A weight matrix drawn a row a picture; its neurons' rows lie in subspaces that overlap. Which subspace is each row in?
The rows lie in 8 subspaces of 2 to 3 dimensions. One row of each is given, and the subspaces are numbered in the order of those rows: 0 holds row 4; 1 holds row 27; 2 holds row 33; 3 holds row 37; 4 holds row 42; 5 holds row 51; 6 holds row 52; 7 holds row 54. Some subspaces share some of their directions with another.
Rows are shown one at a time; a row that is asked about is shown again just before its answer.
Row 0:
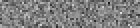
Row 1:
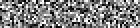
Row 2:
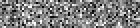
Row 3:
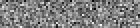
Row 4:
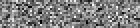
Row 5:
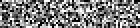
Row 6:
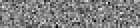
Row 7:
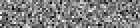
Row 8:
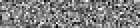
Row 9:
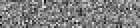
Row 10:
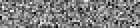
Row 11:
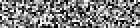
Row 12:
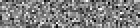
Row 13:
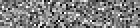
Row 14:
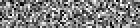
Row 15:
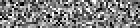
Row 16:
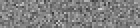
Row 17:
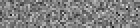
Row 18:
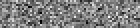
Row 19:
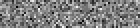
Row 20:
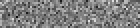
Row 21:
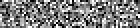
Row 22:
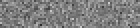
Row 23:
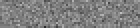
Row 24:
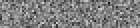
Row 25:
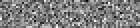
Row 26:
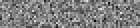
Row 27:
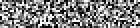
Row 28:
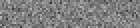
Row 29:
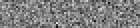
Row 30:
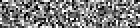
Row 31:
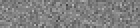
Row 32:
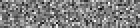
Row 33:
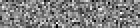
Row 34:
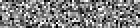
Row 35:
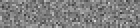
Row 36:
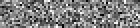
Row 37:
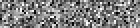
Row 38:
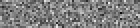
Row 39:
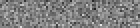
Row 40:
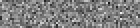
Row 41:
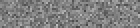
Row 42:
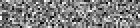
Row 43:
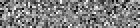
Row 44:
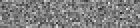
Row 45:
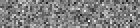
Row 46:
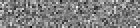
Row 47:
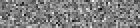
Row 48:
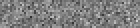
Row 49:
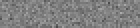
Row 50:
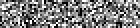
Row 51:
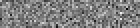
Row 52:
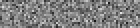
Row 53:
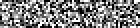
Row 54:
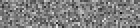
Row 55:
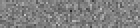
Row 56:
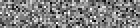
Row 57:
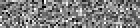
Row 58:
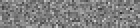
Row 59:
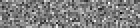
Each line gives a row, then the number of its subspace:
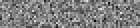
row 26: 2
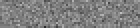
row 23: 3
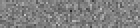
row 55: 5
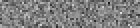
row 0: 0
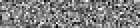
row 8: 7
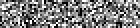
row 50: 0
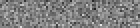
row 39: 2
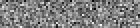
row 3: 2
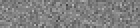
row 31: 5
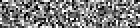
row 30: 0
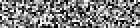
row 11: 1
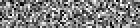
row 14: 5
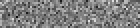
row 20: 7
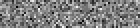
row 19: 1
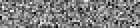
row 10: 1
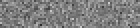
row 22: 0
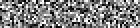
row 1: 6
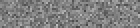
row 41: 6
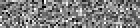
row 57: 0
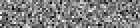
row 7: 4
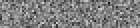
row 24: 3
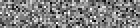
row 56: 4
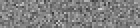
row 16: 5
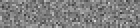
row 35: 6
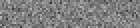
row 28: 4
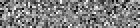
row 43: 7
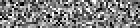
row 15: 5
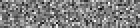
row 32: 3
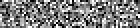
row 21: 1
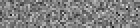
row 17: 5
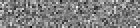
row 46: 7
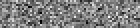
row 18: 0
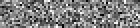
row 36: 3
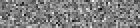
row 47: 5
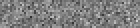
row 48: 3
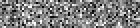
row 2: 0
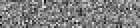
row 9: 0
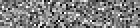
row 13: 5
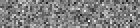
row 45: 6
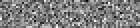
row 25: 2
